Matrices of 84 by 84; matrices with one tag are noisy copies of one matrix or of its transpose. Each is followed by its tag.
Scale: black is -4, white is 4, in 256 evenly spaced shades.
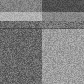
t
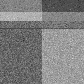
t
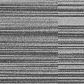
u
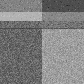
t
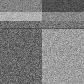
t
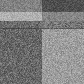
t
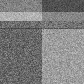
t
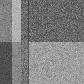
t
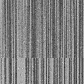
u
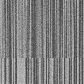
u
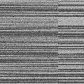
u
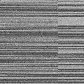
u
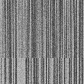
u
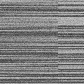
u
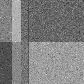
t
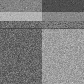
t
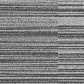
u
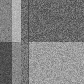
t
